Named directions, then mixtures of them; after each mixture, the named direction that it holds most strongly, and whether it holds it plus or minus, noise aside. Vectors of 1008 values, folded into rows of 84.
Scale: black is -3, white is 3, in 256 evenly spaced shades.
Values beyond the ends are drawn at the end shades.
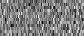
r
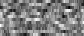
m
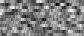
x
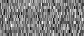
r, minus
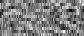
x, minus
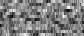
m, minus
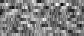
x, minus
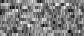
x, minus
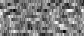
m, plus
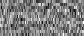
r, plus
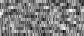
x, plus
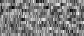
x, minus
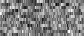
x, plus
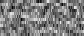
x, minus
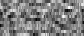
m, minus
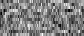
m, minus
